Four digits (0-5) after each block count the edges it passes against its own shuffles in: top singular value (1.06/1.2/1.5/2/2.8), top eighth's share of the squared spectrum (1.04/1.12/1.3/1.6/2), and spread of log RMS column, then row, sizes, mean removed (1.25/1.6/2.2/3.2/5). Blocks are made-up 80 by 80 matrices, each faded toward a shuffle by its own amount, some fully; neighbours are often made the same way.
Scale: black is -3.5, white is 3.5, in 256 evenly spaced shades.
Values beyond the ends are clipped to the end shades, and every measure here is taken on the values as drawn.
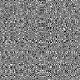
4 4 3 3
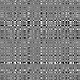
5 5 4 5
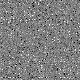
3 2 0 1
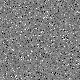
0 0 0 0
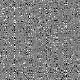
4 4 3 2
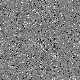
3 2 1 0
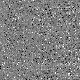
2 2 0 0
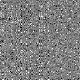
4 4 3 2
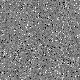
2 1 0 0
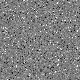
0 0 0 0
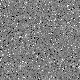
1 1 0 0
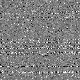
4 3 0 3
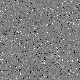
2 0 0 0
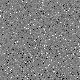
1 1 0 0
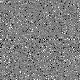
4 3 1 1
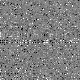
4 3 1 2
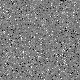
0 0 0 0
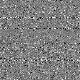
2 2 0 3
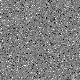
2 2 0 0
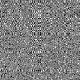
4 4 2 2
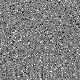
3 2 0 0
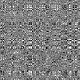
5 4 3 3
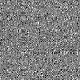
4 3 1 2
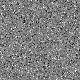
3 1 0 0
